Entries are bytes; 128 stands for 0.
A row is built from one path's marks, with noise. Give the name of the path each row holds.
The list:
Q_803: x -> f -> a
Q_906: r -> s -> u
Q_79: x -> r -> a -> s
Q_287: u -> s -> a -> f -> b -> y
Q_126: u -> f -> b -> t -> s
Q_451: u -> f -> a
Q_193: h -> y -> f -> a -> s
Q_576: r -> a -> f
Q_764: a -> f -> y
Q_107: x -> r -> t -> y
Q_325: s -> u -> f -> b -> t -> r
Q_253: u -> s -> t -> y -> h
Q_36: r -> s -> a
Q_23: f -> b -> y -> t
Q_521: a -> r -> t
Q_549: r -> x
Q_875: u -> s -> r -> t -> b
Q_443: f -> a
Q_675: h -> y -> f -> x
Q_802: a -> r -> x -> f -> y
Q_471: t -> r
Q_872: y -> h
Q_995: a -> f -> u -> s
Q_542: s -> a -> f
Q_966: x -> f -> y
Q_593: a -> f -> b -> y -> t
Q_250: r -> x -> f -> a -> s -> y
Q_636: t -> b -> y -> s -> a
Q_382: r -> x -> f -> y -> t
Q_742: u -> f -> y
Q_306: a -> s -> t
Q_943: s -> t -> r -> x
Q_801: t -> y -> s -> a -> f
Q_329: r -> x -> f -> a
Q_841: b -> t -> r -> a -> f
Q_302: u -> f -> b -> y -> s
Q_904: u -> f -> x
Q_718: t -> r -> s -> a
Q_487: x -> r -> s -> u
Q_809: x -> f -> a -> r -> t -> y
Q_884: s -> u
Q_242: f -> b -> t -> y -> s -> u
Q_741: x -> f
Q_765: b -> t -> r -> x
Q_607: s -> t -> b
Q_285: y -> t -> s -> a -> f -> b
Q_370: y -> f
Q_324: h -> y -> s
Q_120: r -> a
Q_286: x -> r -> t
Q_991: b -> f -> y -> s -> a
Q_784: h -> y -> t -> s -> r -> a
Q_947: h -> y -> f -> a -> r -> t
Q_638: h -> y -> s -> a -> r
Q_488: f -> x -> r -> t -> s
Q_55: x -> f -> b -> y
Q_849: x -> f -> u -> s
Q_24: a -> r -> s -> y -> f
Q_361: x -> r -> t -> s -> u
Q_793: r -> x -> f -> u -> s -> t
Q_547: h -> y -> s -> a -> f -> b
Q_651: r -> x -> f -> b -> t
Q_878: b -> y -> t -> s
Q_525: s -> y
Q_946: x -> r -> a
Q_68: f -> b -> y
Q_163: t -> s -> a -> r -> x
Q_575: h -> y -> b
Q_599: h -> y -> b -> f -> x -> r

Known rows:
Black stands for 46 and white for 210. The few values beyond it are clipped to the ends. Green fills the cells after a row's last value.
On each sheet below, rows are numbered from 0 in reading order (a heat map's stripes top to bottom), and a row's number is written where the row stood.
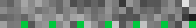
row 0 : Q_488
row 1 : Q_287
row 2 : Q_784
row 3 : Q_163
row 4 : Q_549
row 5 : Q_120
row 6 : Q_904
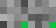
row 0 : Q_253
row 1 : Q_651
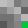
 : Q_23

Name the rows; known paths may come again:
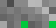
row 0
Q_802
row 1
Q_23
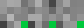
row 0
Q_302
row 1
Q_253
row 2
Q_287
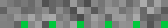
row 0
Q_947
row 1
Q_784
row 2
Q_487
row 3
Q_542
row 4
Q_875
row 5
Q_599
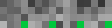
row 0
Q_576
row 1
Q_36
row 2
Q_324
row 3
Q_718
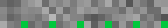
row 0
Q_943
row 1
Q_593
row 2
Q_325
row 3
Q_651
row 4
Q_801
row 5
Q_793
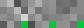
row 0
Q_878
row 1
Q_126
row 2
Q_24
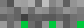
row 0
Q_803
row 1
Q_966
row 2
Q_382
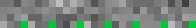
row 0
Q_471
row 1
Q_809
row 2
Q_55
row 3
Q_286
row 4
Q_547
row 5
Q_361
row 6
Q_521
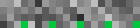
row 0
Q_742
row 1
Q_549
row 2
Q_849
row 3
Q_607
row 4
Q_79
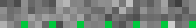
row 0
Q_163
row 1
Q_638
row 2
Q_242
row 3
Q_443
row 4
Q_675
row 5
Q_488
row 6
Q_946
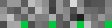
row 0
Q_884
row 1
Q_575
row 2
Q_904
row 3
Q_120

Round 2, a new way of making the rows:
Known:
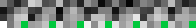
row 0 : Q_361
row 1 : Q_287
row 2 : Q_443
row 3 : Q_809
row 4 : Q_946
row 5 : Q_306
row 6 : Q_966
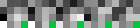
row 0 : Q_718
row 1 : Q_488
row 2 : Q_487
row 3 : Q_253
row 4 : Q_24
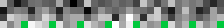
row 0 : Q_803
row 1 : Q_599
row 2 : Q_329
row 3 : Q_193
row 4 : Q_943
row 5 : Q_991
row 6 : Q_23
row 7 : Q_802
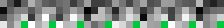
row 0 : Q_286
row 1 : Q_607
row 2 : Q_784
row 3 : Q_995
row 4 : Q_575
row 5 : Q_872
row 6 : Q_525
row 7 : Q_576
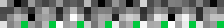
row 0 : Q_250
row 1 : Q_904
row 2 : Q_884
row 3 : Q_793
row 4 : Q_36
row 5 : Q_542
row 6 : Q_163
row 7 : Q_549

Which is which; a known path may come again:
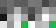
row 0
Q_765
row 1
Q_784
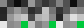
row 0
Q_120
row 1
Q_764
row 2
Q_906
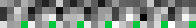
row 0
Q_878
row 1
Q_487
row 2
Q_741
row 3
Q_107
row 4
Q_525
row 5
Q_875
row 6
Q_884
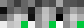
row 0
Q_947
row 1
Q_471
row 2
Q_718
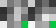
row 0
Q_242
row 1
Q_542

